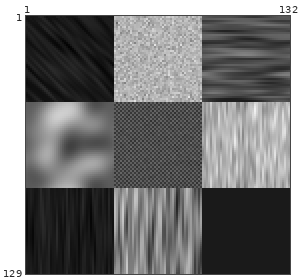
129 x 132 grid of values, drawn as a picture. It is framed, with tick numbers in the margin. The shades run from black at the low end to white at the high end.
The table splits into 3 rows of 3 panels. Panel 1,1: very low, slanting down to the right, faint in contrast. Panel 1,2: high, fine-grained. Panel 1,3: low, streaked across. Panel 2,1: middling, smooth, strong in contrast. Panel 2,2: low, checkered. Panel 2,3: high, streaked downward. Panel 3,1: very low, streaked downward, faint in contrast. Panel 3,2: middling, streaked downward, strong in contrast. Panel 3,3: very low, flat.
